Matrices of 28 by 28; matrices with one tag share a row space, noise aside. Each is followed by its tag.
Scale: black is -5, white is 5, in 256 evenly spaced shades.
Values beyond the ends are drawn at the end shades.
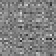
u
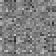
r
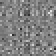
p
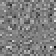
p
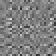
p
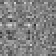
r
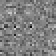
r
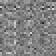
r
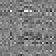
u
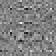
u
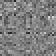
r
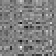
u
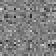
r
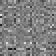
r
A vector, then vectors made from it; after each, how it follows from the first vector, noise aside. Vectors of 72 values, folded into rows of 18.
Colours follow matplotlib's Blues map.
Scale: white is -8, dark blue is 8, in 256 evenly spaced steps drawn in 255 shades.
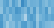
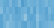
shrunk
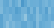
shrunk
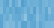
shrunk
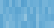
shrunk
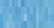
shrunk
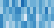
scaled up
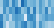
scaled up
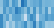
scaled up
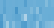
partly zeroed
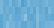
shrunk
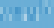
partly zeroed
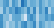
scaled up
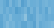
shrunk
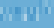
partly zeroed
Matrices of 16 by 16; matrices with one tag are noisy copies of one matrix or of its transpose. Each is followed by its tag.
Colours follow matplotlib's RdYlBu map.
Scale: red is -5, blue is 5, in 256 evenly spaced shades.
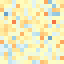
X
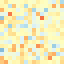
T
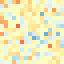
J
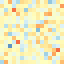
T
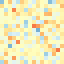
T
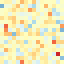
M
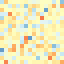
T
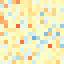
J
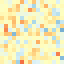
M
